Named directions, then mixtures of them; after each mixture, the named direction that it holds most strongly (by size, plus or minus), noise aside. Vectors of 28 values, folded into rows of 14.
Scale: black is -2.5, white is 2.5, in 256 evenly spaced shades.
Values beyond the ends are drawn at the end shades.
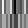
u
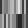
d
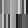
d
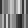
d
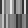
d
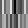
u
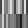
d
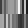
d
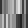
d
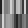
d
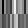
u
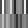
u
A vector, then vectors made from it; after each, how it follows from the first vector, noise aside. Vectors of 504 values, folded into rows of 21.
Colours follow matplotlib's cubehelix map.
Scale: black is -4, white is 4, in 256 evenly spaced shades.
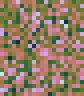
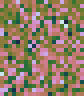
copied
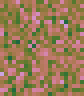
shrunk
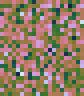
reversed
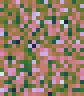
copied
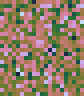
reversed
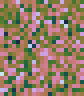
copied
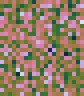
reversed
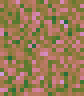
shrunk
